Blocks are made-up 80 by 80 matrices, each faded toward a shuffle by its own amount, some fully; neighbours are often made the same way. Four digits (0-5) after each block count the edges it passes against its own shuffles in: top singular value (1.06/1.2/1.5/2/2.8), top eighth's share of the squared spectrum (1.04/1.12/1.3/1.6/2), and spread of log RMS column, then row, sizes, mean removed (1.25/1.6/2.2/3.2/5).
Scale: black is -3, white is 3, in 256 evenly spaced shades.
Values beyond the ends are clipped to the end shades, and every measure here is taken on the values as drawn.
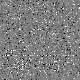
1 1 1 2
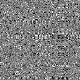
4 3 2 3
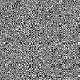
4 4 3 2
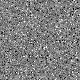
2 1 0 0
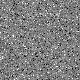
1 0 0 0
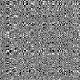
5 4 3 3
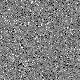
1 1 0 0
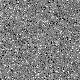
1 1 0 0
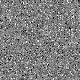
3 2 0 0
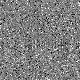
2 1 0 0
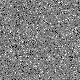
1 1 0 0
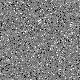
0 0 0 0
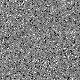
2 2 0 0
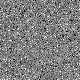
2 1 0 0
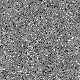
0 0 0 0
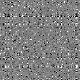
4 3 2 2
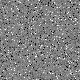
1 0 0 0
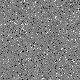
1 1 0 0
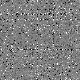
2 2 2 2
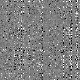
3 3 3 2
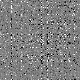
2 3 3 2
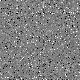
1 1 0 1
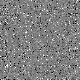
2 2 2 1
